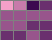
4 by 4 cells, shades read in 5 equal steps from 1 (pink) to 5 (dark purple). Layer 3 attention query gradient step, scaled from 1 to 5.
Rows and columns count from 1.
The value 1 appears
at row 1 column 1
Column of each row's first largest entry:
3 1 3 1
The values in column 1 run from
1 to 4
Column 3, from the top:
5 3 4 3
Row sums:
12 12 14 15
